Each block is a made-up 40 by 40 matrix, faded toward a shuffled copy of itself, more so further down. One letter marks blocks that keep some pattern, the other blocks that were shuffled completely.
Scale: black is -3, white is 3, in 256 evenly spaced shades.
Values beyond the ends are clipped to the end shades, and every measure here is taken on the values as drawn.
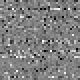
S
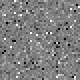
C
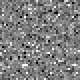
C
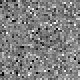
C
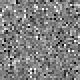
C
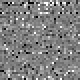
S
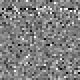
S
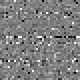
S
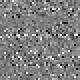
S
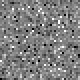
C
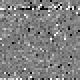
S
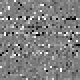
S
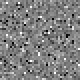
C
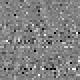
S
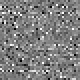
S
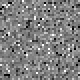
C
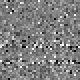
S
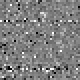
S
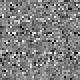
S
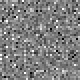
C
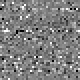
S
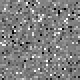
C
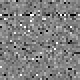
S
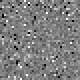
C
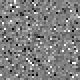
C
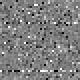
S
